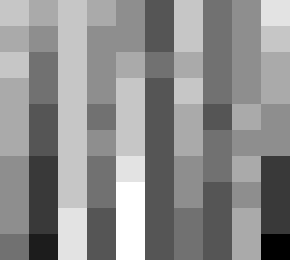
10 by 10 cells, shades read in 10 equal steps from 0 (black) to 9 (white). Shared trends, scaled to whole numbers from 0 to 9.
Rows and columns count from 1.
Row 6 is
6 3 7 5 7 3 6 4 5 5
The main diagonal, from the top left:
7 5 7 5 7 3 5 3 6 0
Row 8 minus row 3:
-2 -2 0 -1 3 -1 -1 -1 0 -4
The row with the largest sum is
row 1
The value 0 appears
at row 10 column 10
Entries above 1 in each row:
10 10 10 10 10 10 10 10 10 8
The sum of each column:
57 32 72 44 72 31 57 36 54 43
